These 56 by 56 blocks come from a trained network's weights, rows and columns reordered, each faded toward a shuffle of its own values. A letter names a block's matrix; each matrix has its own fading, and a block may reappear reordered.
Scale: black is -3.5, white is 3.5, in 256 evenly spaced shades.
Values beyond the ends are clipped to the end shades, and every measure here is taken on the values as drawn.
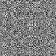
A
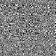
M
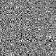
M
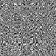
M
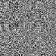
A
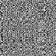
A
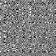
M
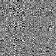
M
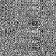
A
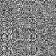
A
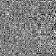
M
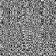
A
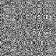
A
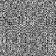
A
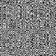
A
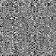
M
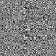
M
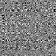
M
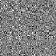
M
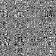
M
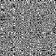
M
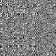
M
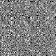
M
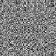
A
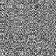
A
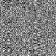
A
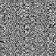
A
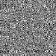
M
